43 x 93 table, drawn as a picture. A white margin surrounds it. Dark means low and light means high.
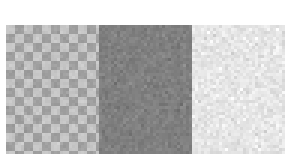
The table splits into one row of 3 panels. Panel 1,1: high, checkered. Panel 1,2: middling, fine-grained, faint in contrast. Panel 1,3: very high, fine-grained, faint in contrast.
